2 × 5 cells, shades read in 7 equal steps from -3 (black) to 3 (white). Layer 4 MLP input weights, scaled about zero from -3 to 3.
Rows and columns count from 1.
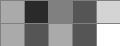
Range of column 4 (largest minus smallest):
0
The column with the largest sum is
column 5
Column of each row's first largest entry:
5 5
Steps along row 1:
down up down up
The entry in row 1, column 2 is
-2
